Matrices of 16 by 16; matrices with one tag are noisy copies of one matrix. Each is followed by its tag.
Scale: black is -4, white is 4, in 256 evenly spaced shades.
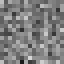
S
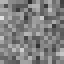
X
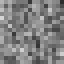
X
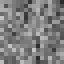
X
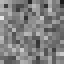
X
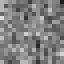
X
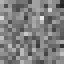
X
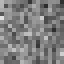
X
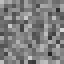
S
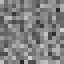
S
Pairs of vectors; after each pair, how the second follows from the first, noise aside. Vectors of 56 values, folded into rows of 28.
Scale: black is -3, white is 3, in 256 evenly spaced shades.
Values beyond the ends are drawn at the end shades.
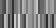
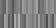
shrunk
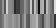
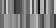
copied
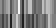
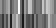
copied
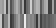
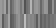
shrunk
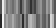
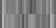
shrunk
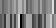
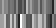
negated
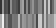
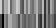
negated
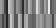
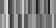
negated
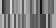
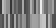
negated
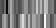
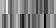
negated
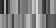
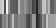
negated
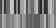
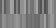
shrunk
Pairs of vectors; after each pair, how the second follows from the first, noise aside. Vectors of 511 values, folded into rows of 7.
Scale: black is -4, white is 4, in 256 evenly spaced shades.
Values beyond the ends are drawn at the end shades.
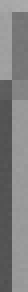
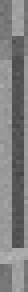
wrapped around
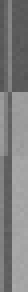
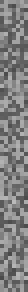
shuffled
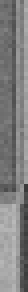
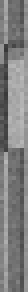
wrapped around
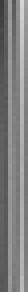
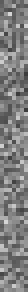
shuffled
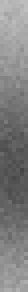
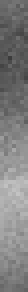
wrapped around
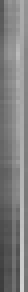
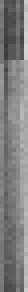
wrapped around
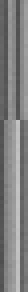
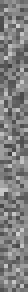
shuffled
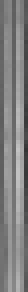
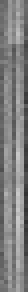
wrapped around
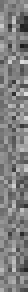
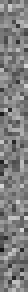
shuffled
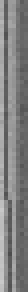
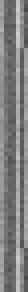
wrapped around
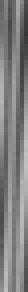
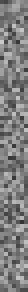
shuffled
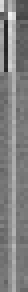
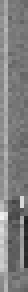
wrapped around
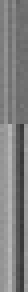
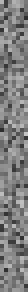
shuffled
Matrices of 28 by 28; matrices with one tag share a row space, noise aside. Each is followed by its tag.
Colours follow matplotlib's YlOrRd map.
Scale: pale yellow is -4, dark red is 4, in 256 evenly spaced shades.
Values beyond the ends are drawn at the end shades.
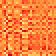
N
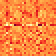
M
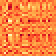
N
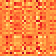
M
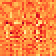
M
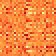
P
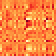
P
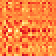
N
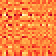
N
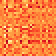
N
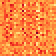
M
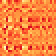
N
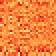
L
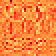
M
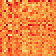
N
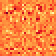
M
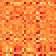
M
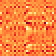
P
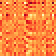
P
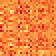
L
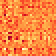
N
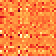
L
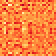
N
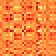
M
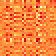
M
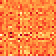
L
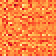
N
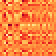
N
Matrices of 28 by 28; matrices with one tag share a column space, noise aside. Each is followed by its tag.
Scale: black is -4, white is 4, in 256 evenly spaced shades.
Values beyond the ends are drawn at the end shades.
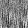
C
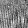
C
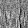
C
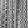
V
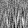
C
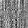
V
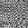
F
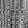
V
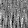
C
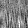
C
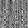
V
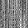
V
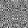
F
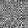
F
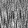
C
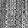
V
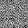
F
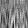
C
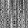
V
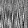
C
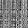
V
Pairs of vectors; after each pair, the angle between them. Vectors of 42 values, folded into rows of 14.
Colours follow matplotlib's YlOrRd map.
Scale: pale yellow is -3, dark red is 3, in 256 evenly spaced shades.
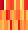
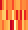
partly aligned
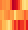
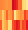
nearly parallel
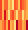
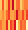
nearly opposite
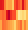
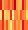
orthogonal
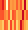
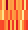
nearly opposite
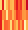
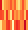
partly opposed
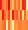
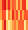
partly aligned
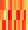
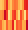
nearly opposite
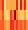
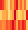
partly aligned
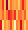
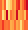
partly opposed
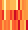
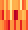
partly aligned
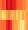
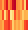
partly aligned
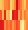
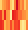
nearly parallel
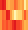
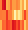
nearly parallel
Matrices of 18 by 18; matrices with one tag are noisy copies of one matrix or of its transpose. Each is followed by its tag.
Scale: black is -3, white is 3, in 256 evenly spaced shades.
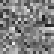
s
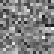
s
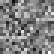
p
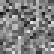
p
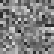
s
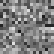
s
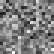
p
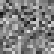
p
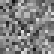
p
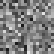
s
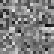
s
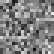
p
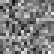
p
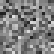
p
